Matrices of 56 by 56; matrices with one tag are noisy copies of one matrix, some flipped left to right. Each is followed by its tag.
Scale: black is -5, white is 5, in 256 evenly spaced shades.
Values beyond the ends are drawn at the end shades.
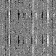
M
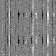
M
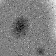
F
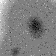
F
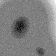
F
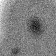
F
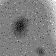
F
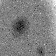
F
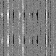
M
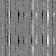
M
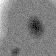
F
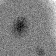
F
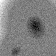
F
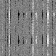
M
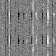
M
